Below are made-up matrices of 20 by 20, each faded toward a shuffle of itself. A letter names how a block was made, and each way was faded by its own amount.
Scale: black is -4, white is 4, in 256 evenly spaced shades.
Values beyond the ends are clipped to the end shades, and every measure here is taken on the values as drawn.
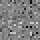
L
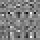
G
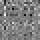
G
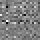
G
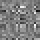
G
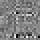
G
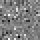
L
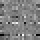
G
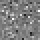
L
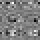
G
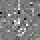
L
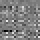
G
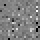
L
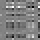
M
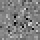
L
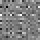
G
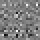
G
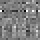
G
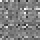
G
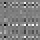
M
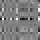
M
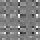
M
